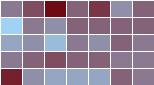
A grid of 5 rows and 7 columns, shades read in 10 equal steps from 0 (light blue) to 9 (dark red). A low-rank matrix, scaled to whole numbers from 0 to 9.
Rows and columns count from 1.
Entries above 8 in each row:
1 0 0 0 0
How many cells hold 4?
8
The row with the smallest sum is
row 3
